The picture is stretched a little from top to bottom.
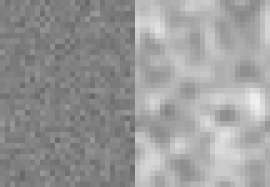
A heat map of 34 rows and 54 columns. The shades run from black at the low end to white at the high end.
It is made of 1 by 2 panels. Panel 1,1: middling, fine-grained, faint in contrast. Panel 1,2: high, blotchy.
